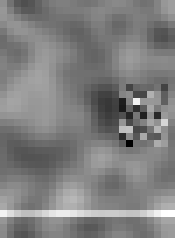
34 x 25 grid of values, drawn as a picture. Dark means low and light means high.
Roughest part: middle right. Odd lines: row 31. Odd patch: rougher, in the middle right. Average level on the scale: 50%.
